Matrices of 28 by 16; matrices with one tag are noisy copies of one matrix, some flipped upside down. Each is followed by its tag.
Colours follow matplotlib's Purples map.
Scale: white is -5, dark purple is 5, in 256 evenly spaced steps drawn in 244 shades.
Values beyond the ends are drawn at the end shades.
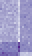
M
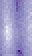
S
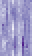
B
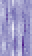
B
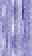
B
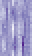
B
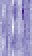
B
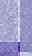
M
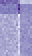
M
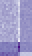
M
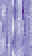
B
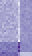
M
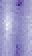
S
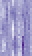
B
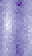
S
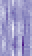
B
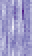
B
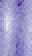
S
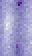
S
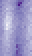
S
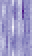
B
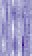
B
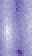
S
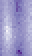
S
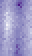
S
